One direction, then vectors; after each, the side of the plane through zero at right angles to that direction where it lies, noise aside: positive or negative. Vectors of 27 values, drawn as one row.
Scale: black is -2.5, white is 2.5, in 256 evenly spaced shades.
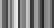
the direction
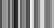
negative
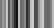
negative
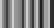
positive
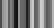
negative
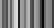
positive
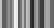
positive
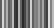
negative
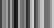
negative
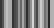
negative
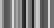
positive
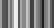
positive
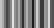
positive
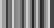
positive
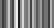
positive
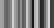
positive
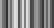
positive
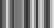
negative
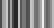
negative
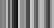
negative
